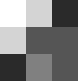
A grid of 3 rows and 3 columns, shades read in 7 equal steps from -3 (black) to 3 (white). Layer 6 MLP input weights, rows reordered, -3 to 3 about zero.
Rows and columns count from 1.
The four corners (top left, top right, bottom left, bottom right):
3 -2 -2 -1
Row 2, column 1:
2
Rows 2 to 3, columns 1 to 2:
2 -1 | -2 0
